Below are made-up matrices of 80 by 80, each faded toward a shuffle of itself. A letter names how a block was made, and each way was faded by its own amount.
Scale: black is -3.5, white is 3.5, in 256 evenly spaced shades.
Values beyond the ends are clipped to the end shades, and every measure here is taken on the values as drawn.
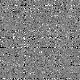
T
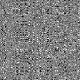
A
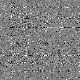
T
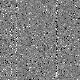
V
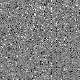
V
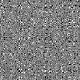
A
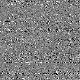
T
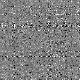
T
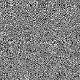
A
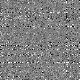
T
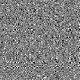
A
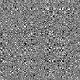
A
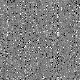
V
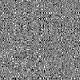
A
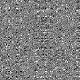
A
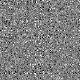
T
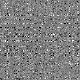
T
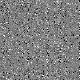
V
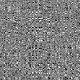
A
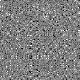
A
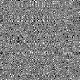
A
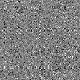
A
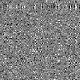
A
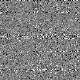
T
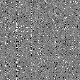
V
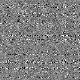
T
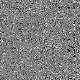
V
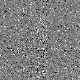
V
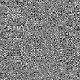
A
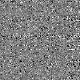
T
